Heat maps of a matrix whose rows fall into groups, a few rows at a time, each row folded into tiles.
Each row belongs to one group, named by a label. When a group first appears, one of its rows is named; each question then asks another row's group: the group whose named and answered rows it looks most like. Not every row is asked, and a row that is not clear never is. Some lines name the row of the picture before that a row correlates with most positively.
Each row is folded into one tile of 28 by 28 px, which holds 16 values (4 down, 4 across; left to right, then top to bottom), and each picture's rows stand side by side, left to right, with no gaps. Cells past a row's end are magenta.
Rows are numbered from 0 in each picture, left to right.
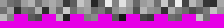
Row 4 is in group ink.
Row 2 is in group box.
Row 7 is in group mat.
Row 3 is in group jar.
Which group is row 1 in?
box
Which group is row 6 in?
ink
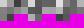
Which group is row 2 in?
jar
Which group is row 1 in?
mat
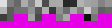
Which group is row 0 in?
jar
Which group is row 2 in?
mat
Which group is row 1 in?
ink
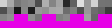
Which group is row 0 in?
box
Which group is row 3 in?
ink
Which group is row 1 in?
box
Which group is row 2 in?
jar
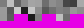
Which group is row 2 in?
mat
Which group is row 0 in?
ink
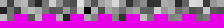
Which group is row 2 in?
box
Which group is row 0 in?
box
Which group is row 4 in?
mat
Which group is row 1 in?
jar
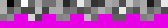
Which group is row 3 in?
mat
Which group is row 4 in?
box
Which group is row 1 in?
box
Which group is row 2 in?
jar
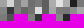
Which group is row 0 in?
ink
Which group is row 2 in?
mat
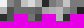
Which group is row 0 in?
jar
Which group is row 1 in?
mat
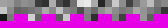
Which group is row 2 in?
jar
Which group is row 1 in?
mat
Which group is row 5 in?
ink
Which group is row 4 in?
mat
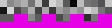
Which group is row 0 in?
box
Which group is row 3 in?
jar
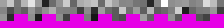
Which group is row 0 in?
ink
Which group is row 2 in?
ink
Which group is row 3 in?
ink
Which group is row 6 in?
box
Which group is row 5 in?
box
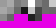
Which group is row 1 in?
jar
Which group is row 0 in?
ink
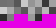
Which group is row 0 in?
jar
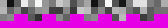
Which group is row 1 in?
ink
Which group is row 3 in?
jar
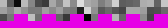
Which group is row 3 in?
jar
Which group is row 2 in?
ink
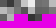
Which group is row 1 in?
jar
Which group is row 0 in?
jar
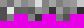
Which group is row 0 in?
box
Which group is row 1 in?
ink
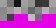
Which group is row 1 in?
mat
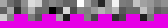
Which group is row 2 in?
box
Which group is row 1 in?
ink
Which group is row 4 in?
jar
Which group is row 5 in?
jar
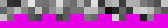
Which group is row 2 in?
jar
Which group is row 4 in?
box
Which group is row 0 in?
mat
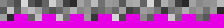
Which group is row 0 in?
box
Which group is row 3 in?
ink
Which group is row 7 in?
ink
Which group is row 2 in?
mat
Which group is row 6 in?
mat
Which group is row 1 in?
jar
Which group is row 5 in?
ink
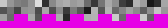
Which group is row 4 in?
mat
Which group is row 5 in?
mat
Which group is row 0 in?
box
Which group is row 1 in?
ink
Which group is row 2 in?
ink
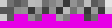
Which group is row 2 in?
box
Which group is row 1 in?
box
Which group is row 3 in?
box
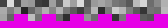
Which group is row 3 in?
box
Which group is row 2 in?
ink
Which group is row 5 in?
box
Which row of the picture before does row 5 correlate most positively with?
3
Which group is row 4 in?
jar
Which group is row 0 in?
ink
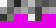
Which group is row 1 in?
mat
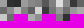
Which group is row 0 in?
mat
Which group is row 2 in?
mat
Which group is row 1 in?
box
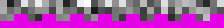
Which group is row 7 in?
jar
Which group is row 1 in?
ink
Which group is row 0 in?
jar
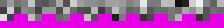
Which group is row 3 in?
box
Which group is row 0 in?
box
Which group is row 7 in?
jar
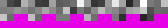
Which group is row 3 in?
mat
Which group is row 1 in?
mat
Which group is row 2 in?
box
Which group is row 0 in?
mat
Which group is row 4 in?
mat
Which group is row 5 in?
jar
